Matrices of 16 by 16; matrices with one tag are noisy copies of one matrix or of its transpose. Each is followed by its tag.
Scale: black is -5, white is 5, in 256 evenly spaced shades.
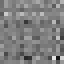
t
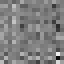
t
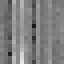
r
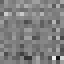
t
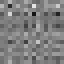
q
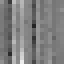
r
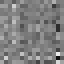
t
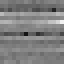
r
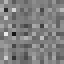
q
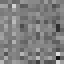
t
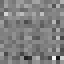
t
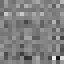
t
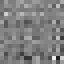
t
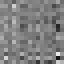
t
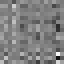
t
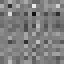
q
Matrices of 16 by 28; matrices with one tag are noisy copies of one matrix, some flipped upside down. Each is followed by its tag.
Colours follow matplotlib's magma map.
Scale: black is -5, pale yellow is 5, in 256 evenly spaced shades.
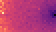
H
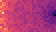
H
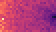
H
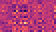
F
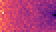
H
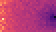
H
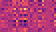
F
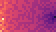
H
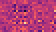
F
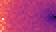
H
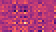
F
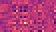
F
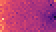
H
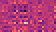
F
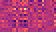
F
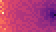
H
